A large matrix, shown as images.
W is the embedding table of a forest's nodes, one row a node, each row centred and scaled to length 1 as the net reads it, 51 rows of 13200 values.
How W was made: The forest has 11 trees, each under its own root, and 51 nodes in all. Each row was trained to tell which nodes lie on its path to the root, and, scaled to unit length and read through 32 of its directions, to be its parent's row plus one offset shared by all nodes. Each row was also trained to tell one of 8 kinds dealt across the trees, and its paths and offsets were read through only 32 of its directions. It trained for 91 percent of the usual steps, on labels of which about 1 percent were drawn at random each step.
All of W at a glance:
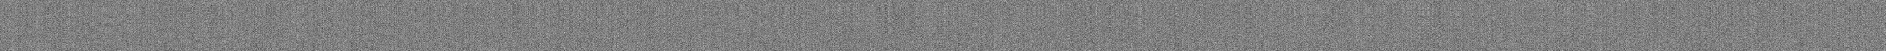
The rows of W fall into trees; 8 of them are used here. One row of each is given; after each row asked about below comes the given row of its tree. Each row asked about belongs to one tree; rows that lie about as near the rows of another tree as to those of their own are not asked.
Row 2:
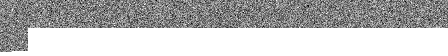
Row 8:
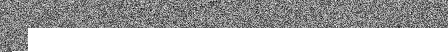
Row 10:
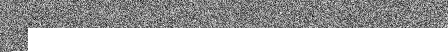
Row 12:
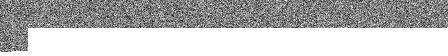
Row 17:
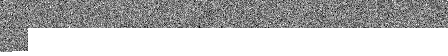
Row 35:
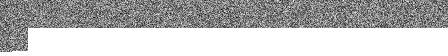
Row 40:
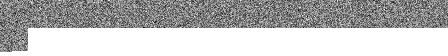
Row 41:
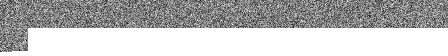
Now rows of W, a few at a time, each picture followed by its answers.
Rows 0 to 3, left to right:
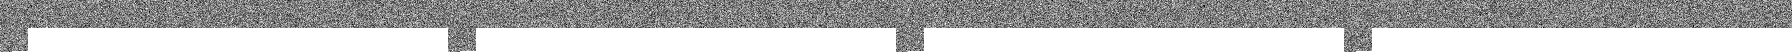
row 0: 40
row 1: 17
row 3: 12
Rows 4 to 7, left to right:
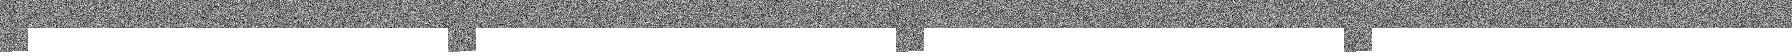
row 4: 41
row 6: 35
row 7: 8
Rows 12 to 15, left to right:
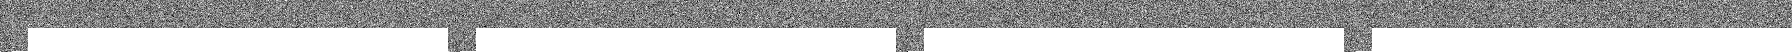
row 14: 41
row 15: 12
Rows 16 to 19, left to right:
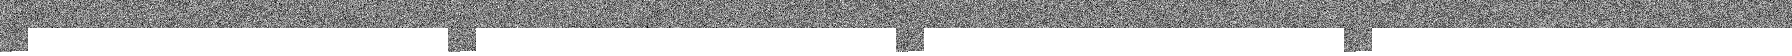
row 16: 2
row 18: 8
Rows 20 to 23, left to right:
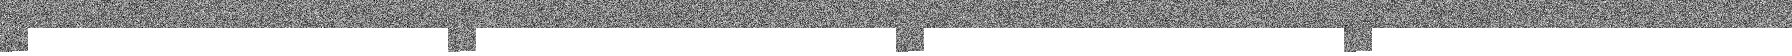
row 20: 8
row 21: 40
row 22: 8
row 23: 35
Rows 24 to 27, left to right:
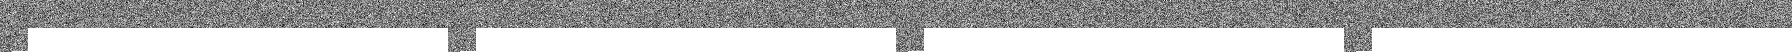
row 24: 12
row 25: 35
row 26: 17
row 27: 8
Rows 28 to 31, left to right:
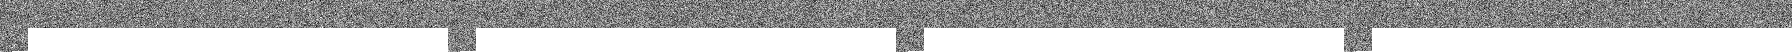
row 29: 40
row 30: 10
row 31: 40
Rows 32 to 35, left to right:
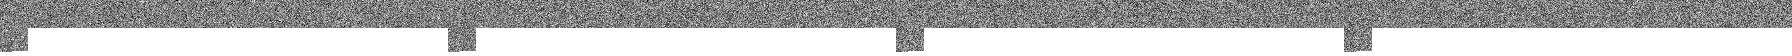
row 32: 8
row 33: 2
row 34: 10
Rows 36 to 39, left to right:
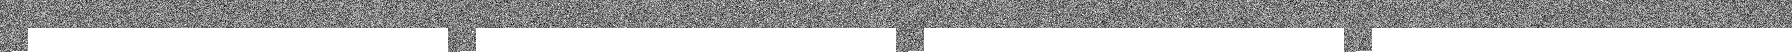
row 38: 35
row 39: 17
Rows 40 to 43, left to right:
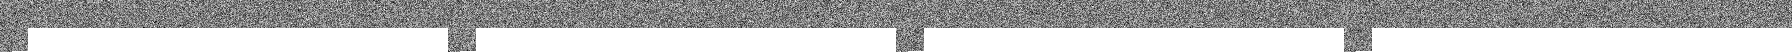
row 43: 2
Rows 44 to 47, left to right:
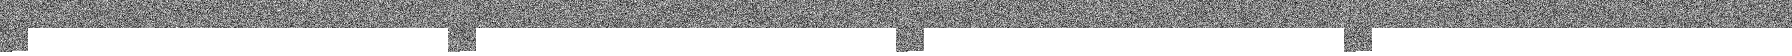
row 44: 35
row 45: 2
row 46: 12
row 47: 2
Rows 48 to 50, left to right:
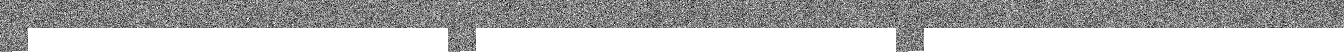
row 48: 8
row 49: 40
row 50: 17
